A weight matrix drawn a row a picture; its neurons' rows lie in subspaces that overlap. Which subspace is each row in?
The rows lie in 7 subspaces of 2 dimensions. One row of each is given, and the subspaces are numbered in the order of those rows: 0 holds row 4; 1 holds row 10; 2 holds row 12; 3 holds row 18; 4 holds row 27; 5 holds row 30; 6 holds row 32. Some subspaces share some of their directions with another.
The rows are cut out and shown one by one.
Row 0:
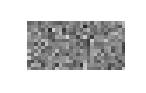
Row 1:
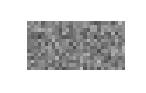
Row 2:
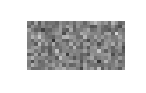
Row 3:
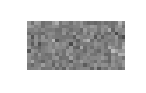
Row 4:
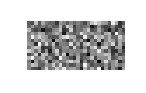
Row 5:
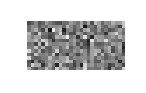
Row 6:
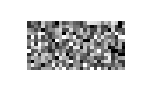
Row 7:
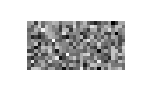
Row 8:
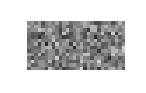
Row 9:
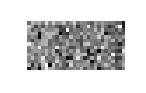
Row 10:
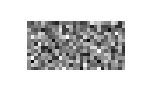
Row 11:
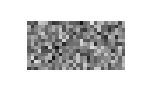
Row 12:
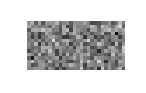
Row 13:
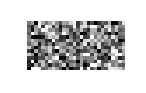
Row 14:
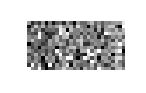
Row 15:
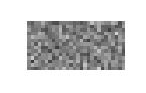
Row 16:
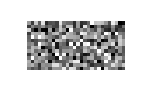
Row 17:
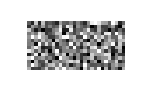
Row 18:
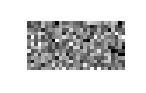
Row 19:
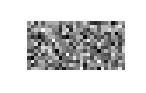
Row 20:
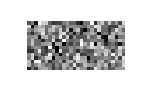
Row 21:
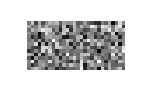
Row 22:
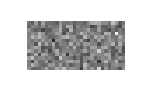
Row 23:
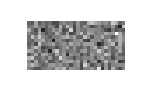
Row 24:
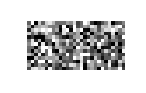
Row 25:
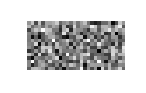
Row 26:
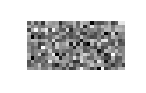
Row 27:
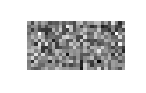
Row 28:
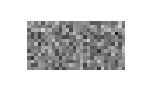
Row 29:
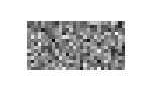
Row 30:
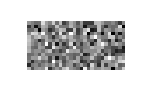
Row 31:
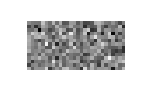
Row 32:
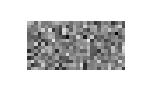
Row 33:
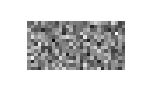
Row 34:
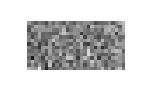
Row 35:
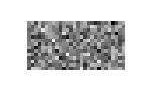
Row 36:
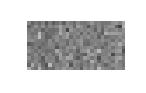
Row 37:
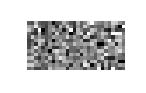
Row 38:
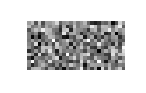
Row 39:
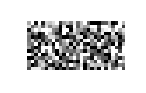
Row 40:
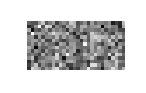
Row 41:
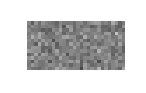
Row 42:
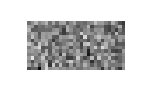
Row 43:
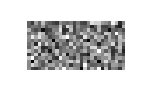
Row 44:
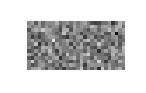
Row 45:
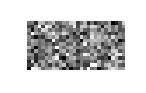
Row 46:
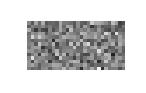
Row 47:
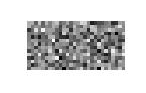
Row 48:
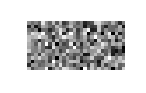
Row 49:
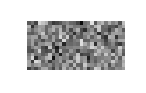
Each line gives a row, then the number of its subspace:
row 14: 0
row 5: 6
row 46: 6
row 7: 2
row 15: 1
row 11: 1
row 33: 0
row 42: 0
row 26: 6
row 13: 2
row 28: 2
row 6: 3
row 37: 5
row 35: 2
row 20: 1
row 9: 0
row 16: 6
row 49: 1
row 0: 6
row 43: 1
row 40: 2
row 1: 5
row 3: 3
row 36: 0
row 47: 4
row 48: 5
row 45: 2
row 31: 5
